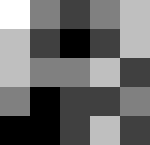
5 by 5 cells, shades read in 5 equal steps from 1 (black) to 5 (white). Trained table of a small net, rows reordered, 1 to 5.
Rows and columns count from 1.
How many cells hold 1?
4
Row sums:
17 13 16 11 10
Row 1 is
5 3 2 3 4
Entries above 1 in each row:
5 4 5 4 3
